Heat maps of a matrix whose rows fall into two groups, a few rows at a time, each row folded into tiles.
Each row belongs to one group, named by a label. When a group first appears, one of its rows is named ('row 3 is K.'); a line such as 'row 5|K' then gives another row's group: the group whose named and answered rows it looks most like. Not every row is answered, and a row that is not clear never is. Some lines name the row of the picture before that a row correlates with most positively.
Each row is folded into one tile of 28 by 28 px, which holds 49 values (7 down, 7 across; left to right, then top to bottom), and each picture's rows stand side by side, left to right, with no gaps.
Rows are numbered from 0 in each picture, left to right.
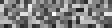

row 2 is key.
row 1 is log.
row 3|log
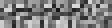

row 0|key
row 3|log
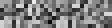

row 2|key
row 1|log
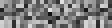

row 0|key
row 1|log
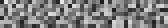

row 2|log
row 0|log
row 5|key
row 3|log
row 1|log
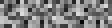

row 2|log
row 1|key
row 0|log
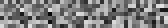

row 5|key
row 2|log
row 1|log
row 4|key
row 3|log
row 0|log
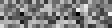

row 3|log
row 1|log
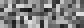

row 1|key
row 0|key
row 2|log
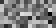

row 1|log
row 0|log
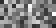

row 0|log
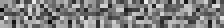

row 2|key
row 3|key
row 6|log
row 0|key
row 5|log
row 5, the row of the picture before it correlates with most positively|0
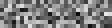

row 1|log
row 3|log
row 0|key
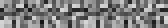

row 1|key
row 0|key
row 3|key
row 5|key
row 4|key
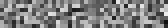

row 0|key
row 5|log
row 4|log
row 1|log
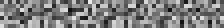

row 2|key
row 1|key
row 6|key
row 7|key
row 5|log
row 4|key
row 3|log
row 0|log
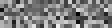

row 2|log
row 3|log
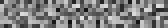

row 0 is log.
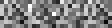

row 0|log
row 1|log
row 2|log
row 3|log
